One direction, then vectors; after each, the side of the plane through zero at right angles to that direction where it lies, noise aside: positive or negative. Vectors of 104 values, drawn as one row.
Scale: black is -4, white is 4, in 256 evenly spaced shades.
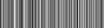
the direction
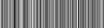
negative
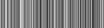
negative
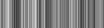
negative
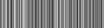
positive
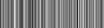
positive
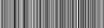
negative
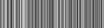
positive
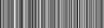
positive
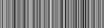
negative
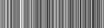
negative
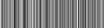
negative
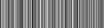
positive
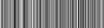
negative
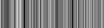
negative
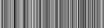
negative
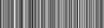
positive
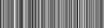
positive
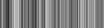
positive
